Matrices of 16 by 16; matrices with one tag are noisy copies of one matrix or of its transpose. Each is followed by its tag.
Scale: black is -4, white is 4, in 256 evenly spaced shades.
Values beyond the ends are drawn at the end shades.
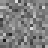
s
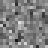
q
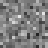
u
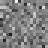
s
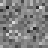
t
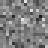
q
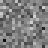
s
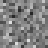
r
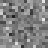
r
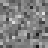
u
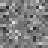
t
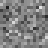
t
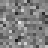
q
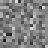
s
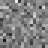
s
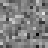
u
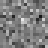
q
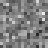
u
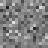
t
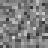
u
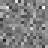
s
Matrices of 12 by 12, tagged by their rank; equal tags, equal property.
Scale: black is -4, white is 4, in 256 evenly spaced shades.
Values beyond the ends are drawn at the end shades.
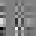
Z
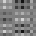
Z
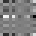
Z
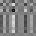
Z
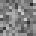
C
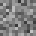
C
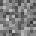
C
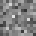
C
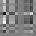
Z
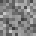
C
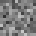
C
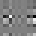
Z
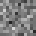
C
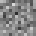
C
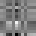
Z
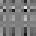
Z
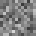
C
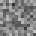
C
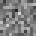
C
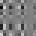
Z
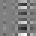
Z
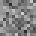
C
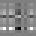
Z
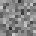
C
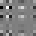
Z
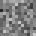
C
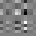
Z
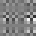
Z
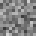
C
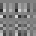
Z
